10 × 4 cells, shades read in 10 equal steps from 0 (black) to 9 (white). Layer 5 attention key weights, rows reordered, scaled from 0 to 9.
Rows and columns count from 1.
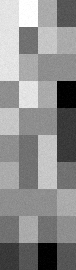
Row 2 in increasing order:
4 6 7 8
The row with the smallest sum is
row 10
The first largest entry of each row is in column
2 1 1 2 1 3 3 4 2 2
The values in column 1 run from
2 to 8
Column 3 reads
6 7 5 6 5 7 7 5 4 0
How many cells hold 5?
10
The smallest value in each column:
2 3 0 0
